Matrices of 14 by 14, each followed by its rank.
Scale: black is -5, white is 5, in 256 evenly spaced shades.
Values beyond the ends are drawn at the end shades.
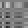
one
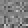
three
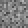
full rank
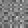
three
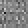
three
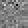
three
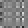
one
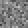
full rank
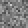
full rank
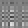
one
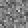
full rank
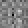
three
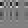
one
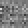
three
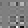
one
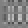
one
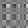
one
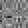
three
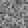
full rank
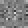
three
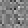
three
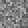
full rank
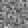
full rank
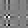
one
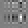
one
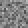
full rank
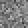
full rank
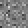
three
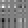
one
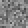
full rank
